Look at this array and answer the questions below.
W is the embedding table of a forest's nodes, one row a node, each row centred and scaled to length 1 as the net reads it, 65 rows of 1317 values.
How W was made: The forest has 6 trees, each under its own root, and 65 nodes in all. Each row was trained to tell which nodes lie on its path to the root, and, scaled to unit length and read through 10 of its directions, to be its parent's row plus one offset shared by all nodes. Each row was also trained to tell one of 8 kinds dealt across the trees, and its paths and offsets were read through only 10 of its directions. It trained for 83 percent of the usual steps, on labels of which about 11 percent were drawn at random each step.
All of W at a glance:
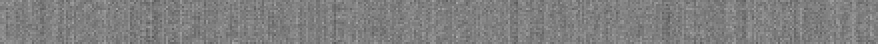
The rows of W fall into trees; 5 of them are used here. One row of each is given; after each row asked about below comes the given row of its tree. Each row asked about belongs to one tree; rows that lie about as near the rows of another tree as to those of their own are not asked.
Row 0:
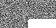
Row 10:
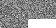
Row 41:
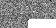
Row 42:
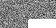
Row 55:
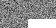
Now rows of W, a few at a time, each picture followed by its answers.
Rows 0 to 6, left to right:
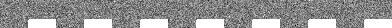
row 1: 10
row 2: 55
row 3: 10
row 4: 10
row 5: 0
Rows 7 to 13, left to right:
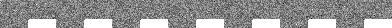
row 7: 0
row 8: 41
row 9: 42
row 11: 41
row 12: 0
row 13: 41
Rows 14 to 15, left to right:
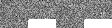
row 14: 41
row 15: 42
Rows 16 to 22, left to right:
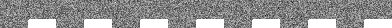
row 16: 0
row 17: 10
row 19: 55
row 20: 0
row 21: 41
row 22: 55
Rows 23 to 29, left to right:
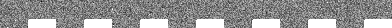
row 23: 10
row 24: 55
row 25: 41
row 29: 42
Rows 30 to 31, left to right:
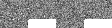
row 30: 0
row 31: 41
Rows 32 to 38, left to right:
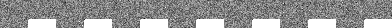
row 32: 55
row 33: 0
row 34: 55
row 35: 55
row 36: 42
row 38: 0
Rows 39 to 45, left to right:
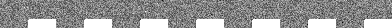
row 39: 41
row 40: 42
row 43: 0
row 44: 42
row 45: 42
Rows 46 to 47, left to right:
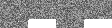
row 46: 41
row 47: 55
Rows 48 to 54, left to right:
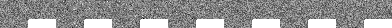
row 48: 41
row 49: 55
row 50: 55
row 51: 42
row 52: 42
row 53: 55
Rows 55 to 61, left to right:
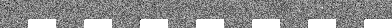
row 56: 10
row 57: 0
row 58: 55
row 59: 10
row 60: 10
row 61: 0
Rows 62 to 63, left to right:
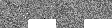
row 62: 0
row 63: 10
